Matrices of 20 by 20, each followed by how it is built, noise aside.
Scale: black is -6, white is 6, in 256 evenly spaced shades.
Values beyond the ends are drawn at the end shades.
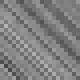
Toeplitz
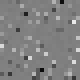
sparse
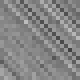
Toeplitz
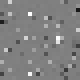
sparse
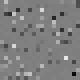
sparse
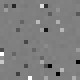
sparse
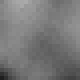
smooth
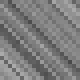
Toeplitz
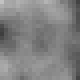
smooth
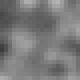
smooth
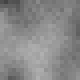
smooth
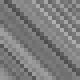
Toeplitz
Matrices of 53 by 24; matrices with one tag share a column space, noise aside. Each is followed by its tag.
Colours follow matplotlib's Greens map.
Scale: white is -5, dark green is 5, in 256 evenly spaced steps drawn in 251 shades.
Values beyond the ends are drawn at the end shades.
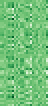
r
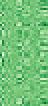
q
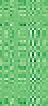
q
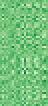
r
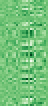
q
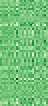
q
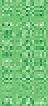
q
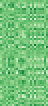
r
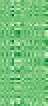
q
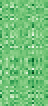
r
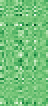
q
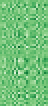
r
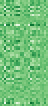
q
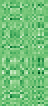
r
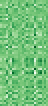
r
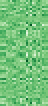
q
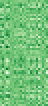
r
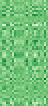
q
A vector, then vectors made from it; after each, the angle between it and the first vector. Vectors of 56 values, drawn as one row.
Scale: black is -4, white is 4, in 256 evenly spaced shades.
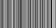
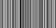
partly aligned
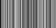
orthogonal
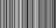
partly opposed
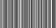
nearly opposite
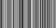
partly aligned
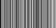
orthogonal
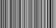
orthogonal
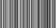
partly opposed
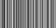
partly aligned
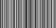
partly aligned
